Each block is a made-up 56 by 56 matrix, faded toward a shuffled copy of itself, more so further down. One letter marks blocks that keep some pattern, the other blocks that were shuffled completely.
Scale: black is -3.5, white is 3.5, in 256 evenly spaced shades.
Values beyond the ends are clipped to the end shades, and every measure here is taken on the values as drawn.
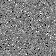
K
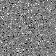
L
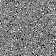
L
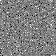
K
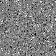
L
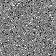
L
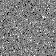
L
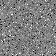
K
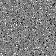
K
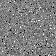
K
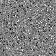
L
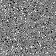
K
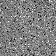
K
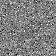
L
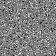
K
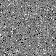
K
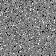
K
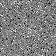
K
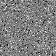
K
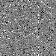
L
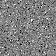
K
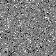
L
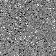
L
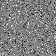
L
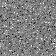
K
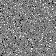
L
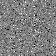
L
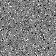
K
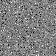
K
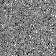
K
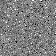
L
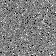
K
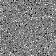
L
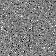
K
